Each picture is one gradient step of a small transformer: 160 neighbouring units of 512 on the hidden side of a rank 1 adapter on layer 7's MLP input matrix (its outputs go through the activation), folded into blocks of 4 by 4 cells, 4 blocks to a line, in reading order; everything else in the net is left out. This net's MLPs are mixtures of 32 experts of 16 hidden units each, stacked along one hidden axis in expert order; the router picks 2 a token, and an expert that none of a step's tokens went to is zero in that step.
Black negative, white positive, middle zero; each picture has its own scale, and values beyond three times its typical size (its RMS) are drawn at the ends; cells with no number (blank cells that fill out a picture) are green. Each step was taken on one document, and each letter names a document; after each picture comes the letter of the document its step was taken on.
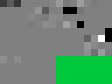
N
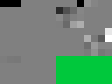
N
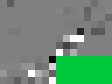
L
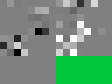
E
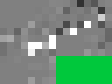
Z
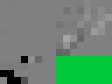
L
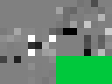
Z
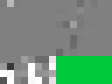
L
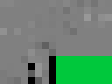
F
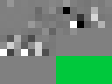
E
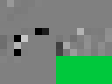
E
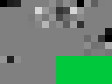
N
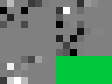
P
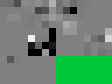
N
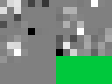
E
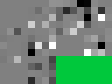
Z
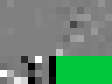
F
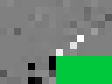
F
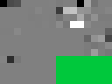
N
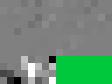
L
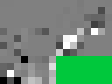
L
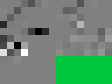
E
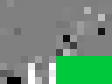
L
